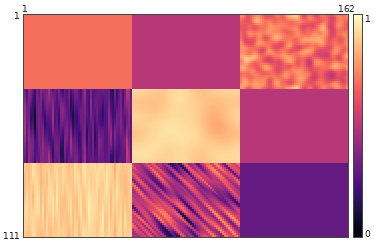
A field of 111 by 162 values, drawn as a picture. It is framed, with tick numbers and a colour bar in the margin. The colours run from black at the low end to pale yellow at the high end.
It is made of 3 by 3 panels. Panel 1,1: high, flat. Panel 1,2: middling, flat. Panel 1,3: high, blotchy. Panel 2,1: low, streaked downward. Panel 2,2: very high, smooth, faint in contrast. Panel 2,3: middling, flat. Panel 3,1: very high, streaked downward, faint in contrast. Panel 3,2: middling, slanting down to the right, strong in contrast. Panel 3,3: low, flat.
